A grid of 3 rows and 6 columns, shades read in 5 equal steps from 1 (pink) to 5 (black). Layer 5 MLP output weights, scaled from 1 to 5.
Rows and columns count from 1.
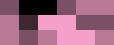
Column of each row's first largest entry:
2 2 2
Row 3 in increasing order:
1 1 2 2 2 3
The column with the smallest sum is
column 4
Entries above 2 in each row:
4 3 1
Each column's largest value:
3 5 5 3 3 3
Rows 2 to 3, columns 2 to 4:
4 1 1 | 3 2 1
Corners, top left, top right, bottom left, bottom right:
3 2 2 2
